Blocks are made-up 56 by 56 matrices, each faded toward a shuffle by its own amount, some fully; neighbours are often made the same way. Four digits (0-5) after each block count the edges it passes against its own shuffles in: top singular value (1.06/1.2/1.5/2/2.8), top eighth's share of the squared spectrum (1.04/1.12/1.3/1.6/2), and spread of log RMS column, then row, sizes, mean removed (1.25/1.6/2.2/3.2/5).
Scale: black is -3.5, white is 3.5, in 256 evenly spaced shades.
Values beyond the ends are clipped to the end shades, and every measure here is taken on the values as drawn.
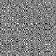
4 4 2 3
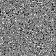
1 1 0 0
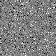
2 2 0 1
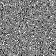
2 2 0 0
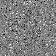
1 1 1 0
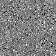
1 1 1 0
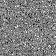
0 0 0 0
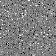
3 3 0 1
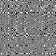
4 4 2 3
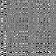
4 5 3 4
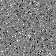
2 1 0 0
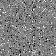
2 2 1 0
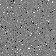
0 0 0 0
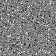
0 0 0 0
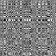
5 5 3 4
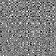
4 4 2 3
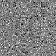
3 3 2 0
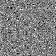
3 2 0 0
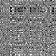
4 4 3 3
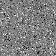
2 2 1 0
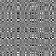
5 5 4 4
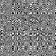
4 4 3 3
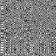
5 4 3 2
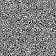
3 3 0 1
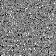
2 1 0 0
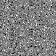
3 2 0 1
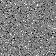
0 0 0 0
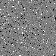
0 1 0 0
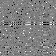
4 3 0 1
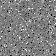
2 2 0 0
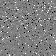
2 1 0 0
